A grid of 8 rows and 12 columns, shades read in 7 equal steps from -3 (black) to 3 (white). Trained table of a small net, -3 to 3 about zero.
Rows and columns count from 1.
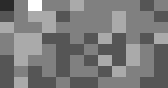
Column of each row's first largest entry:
3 3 1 2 2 2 9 2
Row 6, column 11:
0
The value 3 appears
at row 1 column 3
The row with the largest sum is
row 3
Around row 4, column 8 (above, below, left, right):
0 -1 -1 -1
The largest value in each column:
1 1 3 1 0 1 0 1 1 1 0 1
